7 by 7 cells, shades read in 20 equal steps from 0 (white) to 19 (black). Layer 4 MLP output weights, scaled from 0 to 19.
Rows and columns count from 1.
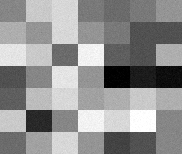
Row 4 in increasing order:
2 8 9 13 17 18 19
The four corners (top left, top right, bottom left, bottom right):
9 8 11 9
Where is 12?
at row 3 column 5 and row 5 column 1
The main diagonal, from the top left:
9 8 11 8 6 0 9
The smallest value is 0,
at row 6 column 6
